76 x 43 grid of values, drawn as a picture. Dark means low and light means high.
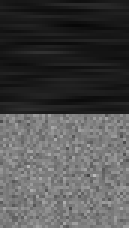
The table splits into 2 rows of 1 panel. Panel 1,1: very low, streaked across, faint in contrast. Panel 2,1: middling, fine-grained.
